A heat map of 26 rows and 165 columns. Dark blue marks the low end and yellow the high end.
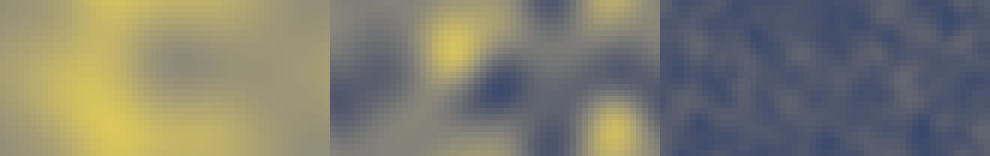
The table splits into one row of 3 panels. Panel 1,1: high, smooth. Panel 1,2: middling, smooth, strong in contrast. Panel 1,3: low, blotchy, faint in contrast.
